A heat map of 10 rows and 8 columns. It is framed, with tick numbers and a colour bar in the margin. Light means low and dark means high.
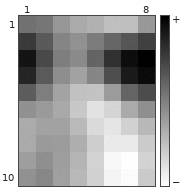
Lone odd cells: none. Average level on the scale: 40%. Calmest part: bottom left. Ninth with the lowest average: bottom right.
